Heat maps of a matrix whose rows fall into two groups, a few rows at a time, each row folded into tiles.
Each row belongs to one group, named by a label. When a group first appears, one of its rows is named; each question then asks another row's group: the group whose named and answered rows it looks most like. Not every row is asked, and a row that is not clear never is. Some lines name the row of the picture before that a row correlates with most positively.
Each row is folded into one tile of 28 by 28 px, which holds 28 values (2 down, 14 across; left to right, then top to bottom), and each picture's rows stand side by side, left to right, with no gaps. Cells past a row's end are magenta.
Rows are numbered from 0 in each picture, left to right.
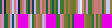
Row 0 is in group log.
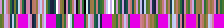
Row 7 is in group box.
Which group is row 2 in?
box
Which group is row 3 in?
log
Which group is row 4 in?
box
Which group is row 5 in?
box
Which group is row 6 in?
box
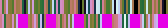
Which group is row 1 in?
box
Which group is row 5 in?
log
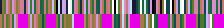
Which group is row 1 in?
box
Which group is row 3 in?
box
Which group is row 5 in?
box
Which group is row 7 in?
box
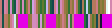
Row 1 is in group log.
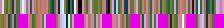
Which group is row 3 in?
log
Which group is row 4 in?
box
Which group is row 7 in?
log
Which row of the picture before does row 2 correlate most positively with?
1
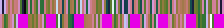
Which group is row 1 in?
box
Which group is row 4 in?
box
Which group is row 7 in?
box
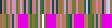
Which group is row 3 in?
log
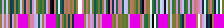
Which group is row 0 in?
log
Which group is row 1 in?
log
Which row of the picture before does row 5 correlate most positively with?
1
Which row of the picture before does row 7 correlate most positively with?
2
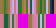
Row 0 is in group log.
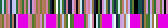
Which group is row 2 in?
box
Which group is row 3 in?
log
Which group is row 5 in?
box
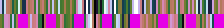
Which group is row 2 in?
log
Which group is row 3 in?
log
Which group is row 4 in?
log
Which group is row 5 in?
box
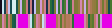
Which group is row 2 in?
box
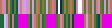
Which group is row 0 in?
log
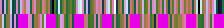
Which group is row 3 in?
log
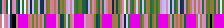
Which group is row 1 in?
box
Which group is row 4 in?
log
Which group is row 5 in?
log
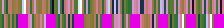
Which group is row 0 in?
log
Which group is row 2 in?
log
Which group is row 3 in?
log
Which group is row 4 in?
log
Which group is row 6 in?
box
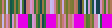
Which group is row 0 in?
log
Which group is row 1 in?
log
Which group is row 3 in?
box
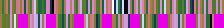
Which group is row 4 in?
box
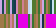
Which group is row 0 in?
box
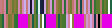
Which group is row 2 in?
box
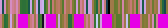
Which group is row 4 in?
box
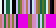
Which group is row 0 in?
box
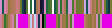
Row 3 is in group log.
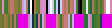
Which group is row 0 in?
log
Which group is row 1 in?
log
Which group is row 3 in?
log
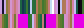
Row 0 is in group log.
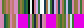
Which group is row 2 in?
box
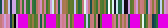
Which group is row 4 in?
box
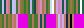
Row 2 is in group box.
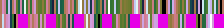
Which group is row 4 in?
log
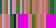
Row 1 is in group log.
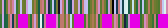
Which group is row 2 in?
box
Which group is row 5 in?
log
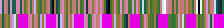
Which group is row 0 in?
box
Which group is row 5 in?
log
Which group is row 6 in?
box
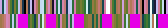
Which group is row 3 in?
log
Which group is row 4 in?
box
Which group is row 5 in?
box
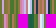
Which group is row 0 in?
log
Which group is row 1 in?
box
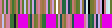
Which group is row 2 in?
box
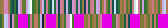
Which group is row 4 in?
log
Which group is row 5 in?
log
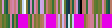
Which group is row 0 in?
log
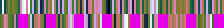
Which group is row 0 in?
log
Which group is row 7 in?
box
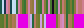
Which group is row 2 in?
log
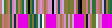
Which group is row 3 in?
box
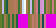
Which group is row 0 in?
log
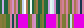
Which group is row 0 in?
log
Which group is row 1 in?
log
